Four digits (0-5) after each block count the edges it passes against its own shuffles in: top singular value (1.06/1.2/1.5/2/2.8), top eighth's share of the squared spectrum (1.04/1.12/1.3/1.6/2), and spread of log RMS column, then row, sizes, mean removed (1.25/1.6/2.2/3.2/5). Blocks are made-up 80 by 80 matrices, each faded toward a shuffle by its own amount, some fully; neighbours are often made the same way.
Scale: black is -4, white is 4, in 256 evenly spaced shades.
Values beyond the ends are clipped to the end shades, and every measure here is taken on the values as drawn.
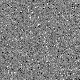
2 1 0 0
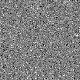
3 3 1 1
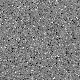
0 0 0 0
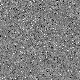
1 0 0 0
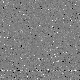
2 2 0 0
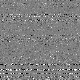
3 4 0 3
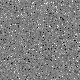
1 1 0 0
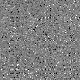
4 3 1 1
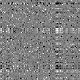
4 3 2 2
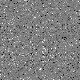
3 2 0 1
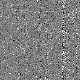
2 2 3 0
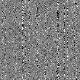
2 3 3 0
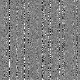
3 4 4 0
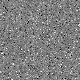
0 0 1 0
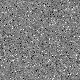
0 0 0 0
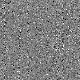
1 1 2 0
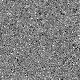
1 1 0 0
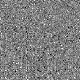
3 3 1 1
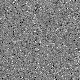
0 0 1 0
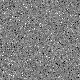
0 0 0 0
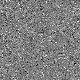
0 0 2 0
